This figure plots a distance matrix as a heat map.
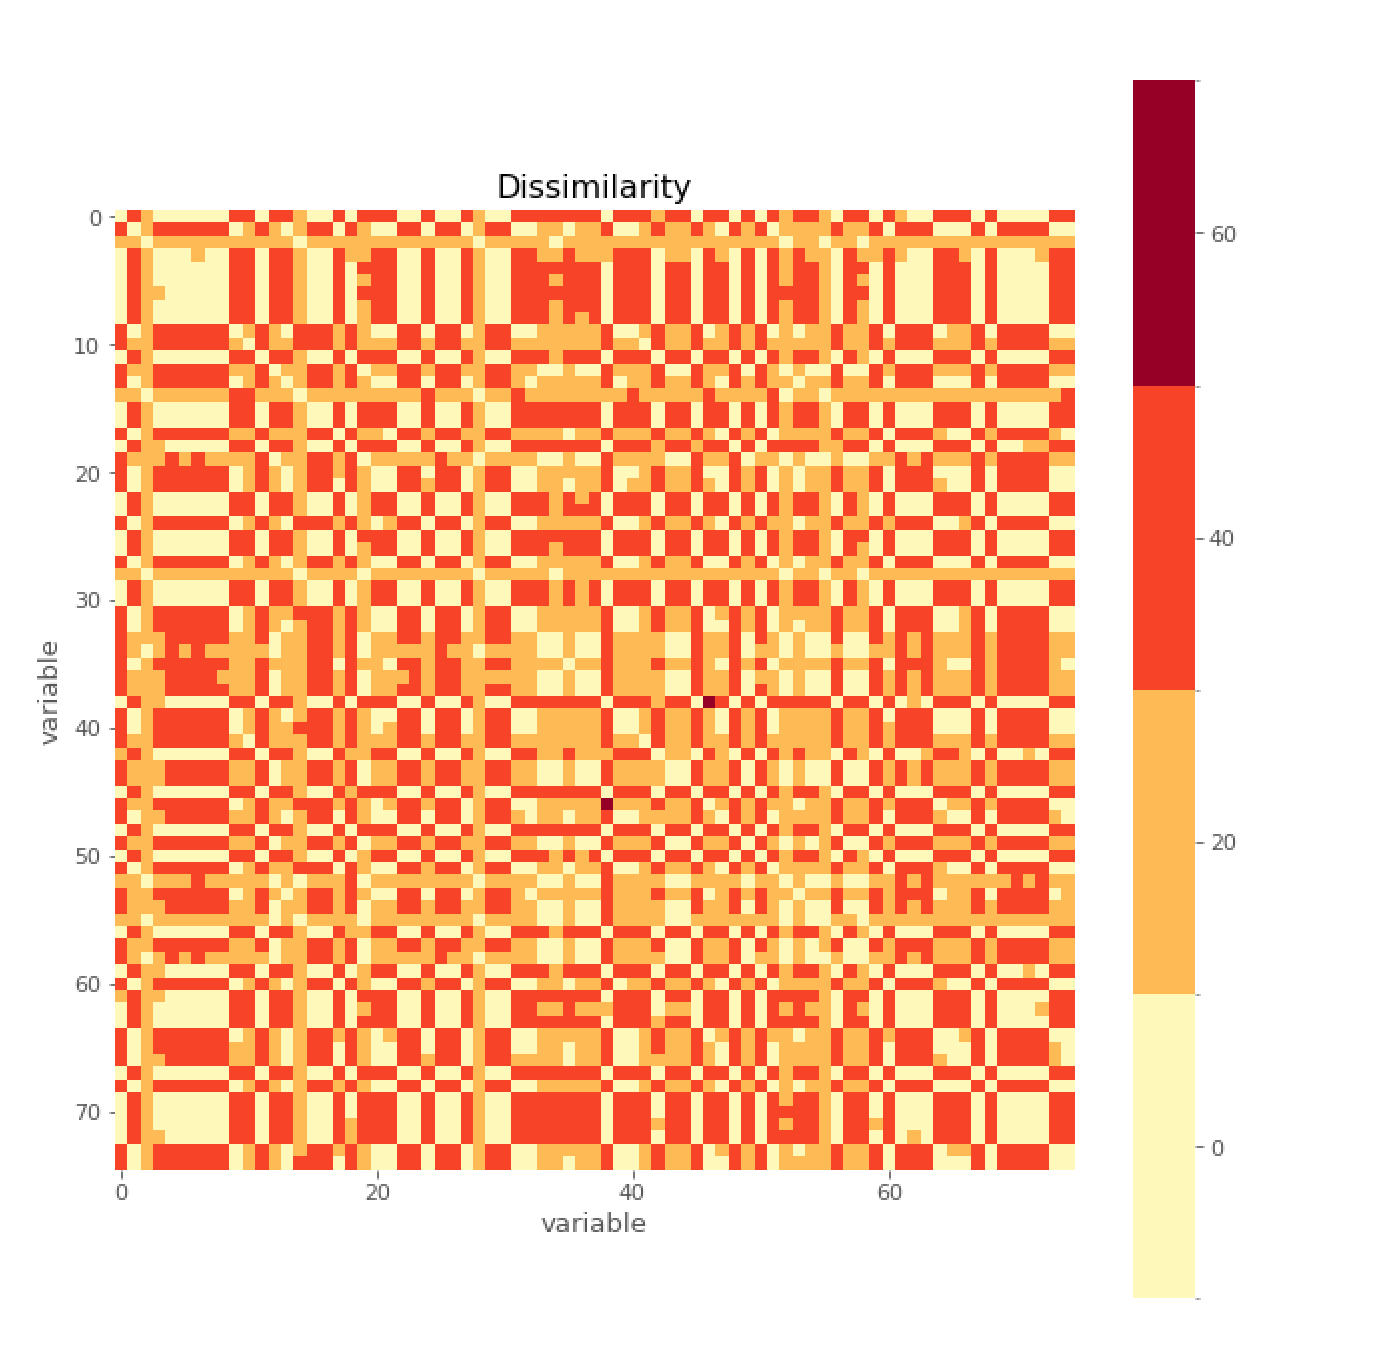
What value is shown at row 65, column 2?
20
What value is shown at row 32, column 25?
40
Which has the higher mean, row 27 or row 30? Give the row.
27
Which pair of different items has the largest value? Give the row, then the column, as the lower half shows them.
46, 38
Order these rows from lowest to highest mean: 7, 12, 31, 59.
7, 59, 31, 12
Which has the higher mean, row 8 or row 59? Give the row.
59
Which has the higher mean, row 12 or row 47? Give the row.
12
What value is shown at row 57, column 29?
40
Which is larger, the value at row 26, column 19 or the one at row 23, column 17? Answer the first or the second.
the second
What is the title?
Dissimilarity
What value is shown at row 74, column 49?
20
